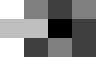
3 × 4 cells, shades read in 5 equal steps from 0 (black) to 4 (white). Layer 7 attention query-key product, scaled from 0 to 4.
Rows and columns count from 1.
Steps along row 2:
same down up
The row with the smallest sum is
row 2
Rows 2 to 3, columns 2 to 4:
3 0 1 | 1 2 1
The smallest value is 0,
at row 2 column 3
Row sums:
9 7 8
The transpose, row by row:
4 3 4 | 2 3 1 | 1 0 2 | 2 1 1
